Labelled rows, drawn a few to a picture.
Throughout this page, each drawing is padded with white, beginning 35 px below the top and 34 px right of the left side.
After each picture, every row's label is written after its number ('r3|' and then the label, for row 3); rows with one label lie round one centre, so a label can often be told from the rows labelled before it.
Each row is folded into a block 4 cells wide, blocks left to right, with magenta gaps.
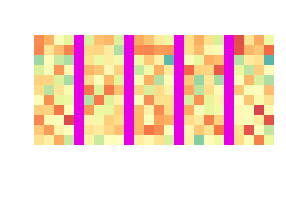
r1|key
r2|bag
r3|key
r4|bag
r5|key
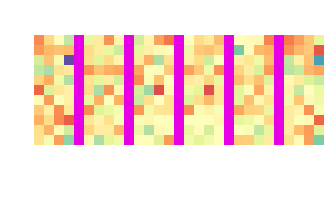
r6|key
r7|bag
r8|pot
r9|pot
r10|pot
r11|key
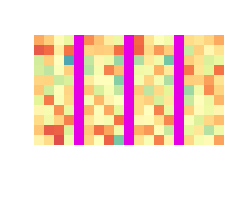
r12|key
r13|key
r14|key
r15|pot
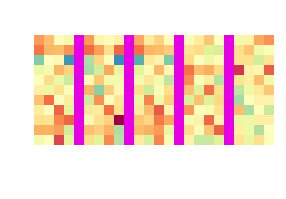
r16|key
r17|key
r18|key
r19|bag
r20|pot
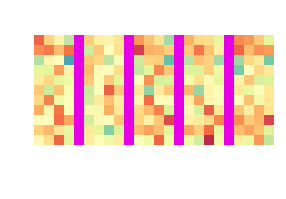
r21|key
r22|pot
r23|key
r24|key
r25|key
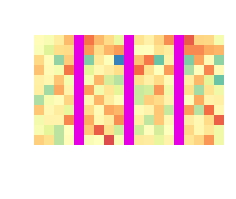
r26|pot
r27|key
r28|pot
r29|key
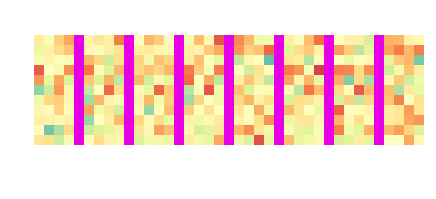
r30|pot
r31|pot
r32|bag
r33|pot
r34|key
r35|pot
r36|bag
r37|key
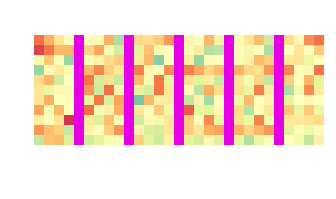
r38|key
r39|bag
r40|pot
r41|bag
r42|bag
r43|pot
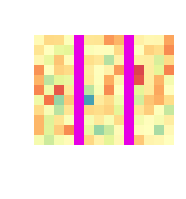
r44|bag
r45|pot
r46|pot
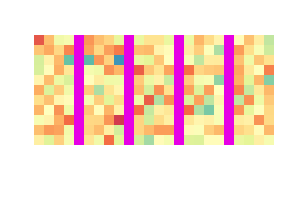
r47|key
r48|key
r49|bag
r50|bag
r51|bag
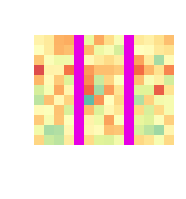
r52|pot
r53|bag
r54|pot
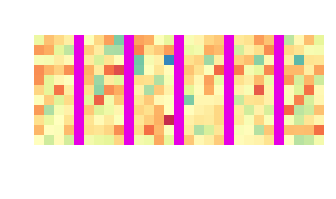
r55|bag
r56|bag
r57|key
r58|pot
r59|pot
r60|bag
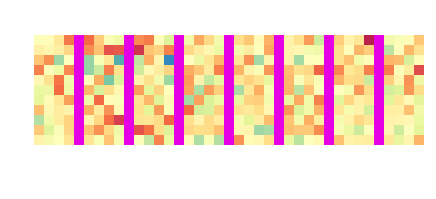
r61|pot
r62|key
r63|key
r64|bag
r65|pot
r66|bag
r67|pot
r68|pot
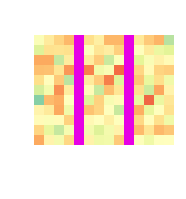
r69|pot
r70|pot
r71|bag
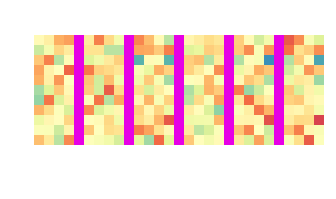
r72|pot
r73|bag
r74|key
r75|pot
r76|key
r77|key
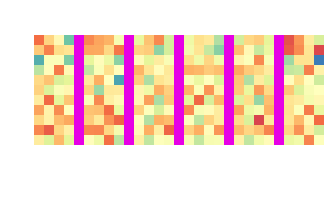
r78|key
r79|key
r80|bag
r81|bag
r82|bag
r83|key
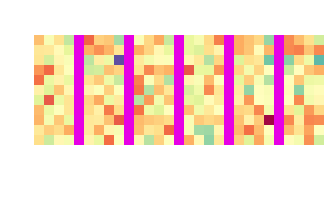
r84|bag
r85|key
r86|bag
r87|pot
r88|key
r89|key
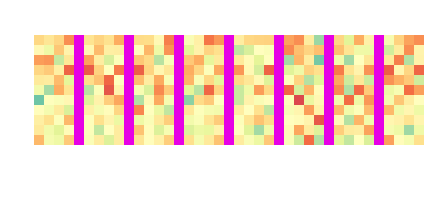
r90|pot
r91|pot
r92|pot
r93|pot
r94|pot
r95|key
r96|bag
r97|pot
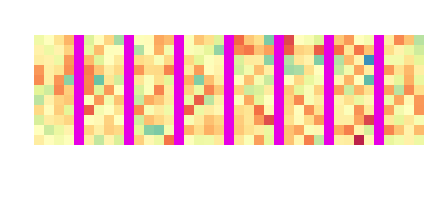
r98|pot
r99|bag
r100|pot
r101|bag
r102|key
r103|key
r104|key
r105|bag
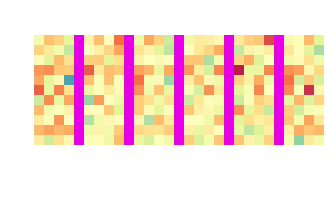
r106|bag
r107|pot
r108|bag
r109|pot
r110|pot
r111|bag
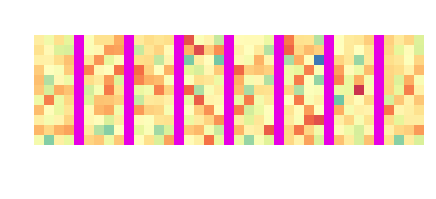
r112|bag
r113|pot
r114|pot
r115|key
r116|bag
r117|key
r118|pot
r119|bag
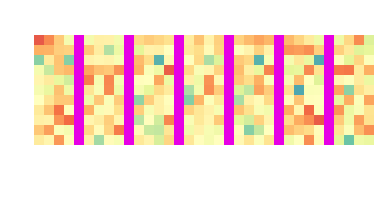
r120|key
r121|bag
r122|pot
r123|pot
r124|pot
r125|key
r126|bag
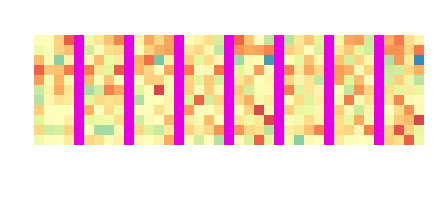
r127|pot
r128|pot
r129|pot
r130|bag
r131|key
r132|bag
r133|bag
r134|key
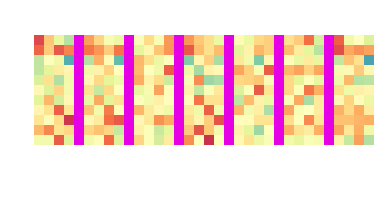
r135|key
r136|key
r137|pot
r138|key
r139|pot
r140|bag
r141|key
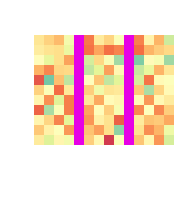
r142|bag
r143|key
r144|key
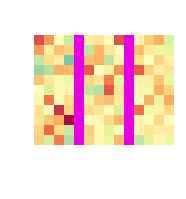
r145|key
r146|pot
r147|bag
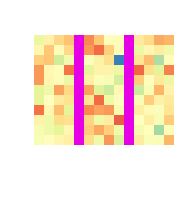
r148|pot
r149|key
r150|pot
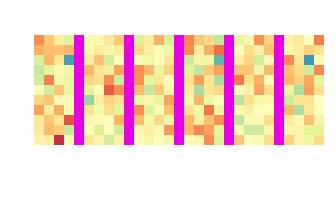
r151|key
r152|pot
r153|bag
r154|key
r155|pot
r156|pot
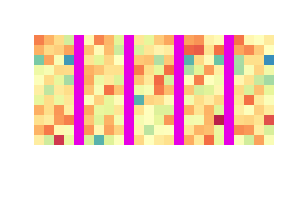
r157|key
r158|bag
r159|pot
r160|key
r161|key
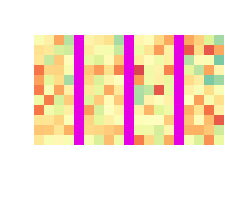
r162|bag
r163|bag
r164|pot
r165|key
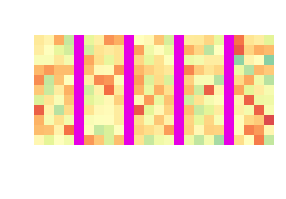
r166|bag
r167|pot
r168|bag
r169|bag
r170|key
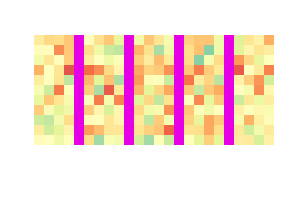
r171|pot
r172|bag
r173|bag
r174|bag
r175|pot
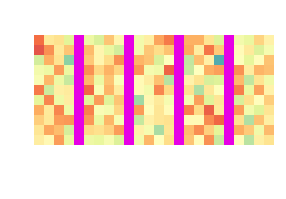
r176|key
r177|bag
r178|pot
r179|key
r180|bag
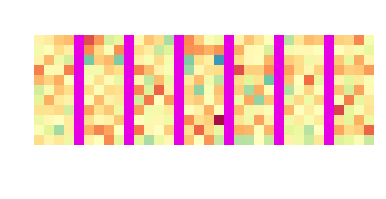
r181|pot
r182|key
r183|bag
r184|key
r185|bag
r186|pot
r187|bag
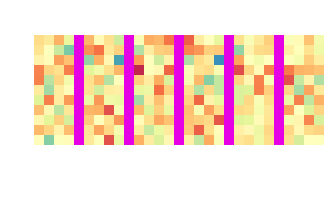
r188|bag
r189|key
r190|pot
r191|key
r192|pot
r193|bag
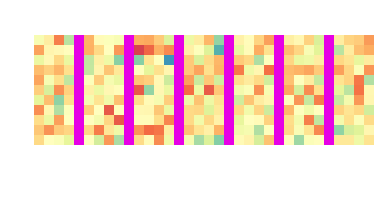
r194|bag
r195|key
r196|key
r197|bag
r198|pot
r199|bag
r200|pot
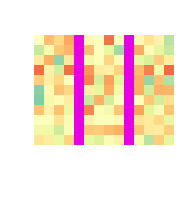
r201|pot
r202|bag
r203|bag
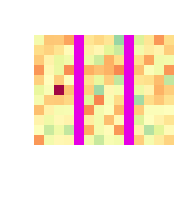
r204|pot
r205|bag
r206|pot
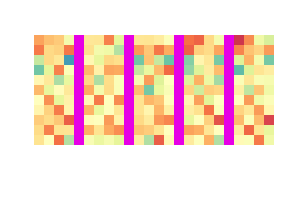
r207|key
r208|bag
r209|key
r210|key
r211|key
